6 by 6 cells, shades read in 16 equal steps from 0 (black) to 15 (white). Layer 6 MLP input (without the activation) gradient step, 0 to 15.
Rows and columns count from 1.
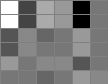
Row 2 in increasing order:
0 4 7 9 10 15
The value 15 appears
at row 1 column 1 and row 2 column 1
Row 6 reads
7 7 6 7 9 8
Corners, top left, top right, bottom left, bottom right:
15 7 7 8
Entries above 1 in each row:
5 5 6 6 6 6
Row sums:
45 45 42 43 44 44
